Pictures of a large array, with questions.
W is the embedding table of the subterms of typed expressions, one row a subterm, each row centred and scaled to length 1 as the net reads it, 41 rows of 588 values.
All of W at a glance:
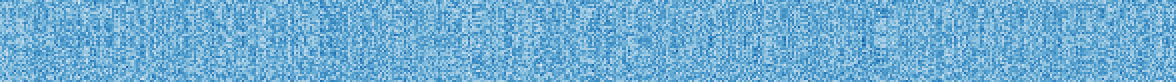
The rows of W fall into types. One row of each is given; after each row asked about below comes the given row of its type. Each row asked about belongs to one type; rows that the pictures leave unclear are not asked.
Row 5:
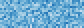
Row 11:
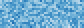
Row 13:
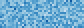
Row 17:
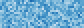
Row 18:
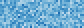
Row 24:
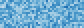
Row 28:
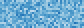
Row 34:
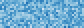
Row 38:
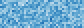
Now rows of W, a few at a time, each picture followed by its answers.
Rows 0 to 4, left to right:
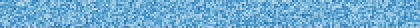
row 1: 11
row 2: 34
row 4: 24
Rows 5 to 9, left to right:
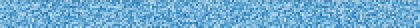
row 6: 5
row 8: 5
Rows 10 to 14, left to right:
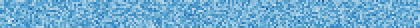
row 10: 28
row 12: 28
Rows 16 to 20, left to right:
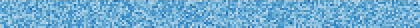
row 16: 34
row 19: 28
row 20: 13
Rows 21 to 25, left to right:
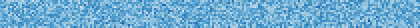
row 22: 18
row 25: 11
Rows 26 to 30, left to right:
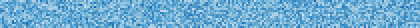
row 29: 5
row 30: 24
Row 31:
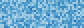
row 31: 34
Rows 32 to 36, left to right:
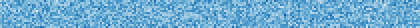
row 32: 17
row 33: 13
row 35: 5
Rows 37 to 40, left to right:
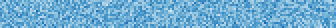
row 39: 13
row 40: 11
